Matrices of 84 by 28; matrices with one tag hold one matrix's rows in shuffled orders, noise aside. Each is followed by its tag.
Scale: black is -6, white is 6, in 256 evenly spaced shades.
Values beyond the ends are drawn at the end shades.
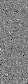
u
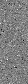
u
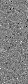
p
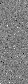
u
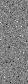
p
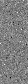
p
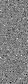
p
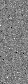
u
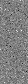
p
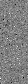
u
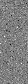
p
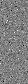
u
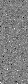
u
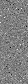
p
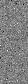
u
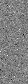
u
